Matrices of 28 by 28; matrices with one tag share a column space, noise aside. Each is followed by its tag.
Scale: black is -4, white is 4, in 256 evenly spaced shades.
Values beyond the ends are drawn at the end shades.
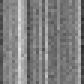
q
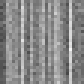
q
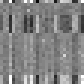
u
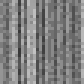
q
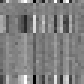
u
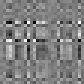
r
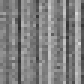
q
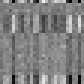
u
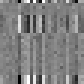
u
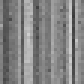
q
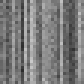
q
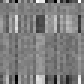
u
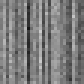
q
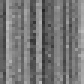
q
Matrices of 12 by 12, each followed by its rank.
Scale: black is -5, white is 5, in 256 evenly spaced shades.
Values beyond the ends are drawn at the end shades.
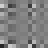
one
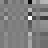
one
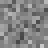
full rank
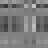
one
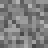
full rank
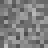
full rank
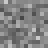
full rank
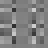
one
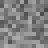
full rank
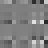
one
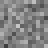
full rank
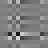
one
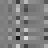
one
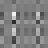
one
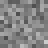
full rank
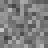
full rank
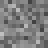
full rank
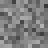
full rank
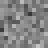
full rank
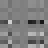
one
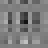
one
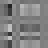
one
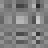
one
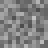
full rank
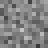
full rank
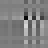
one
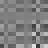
one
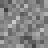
full rank
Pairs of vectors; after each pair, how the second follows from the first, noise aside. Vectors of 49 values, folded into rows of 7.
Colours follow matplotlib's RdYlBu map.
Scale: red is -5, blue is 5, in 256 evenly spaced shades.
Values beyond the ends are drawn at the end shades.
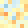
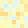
shrunk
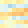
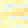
shrunk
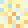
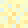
shrunk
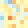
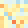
shuffled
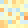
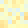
shrunk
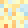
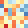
scaled up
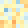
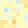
shrunk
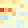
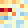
scaled up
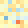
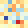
scaled up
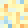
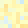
shrunk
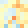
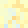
shrunk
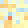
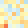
shuffled
